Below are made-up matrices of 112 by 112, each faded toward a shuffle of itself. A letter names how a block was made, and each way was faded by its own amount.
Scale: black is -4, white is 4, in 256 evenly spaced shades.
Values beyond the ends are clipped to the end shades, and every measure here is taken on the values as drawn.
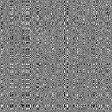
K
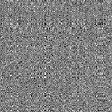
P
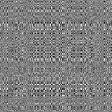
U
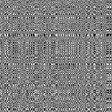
U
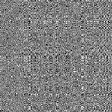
P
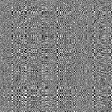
K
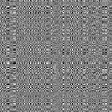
U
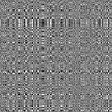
U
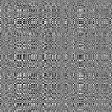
U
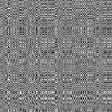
U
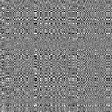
U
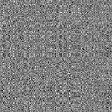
P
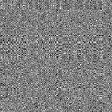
P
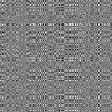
U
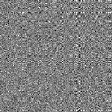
P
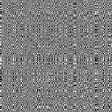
K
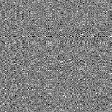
P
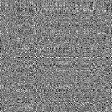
P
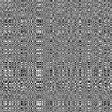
U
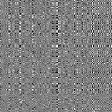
K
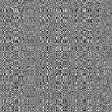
K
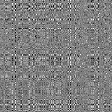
K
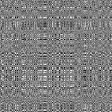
U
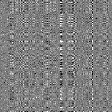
K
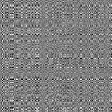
U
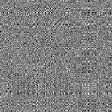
P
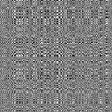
U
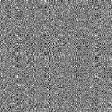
P
